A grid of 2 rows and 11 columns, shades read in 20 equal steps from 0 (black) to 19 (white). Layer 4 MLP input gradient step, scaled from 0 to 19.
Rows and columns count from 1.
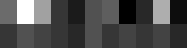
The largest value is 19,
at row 1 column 2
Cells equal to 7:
1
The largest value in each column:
8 19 12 4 3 6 7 5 4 13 3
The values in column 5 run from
2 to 3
